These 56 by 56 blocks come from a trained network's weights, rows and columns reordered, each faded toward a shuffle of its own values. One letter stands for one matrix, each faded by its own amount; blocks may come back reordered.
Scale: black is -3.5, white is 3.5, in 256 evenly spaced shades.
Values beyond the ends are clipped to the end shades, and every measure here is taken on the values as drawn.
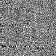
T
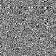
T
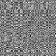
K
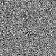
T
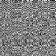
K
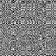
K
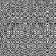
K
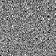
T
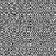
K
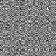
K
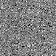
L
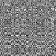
K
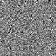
T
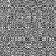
K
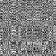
K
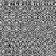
K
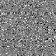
L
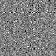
T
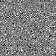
L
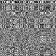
K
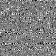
L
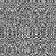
K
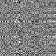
K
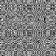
K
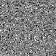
L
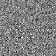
T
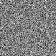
T
